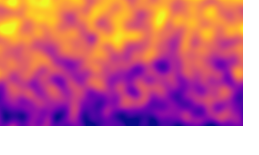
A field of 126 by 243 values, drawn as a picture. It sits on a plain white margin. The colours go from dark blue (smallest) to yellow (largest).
The ninth with the highest average is the top left. The field is smooth, with broad soft blobs. The ninth with the lowest average is the bottom middle. Values rise toward the top. No regular stripes run through it.
